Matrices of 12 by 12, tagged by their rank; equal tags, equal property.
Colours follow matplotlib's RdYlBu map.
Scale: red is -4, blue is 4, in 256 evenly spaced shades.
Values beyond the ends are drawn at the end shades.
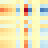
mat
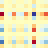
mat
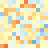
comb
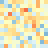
comb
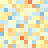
comb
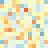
comb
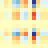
mat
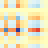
mat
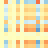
mat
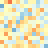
comb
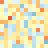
comb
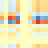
mat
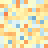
comb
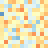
comb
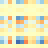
mat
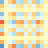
mat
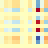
mat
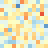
comb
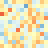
comb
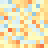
comb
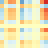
mat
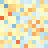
comb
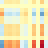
mat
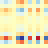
mat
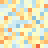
comb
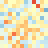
comb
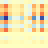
mat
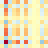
mat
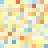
comb
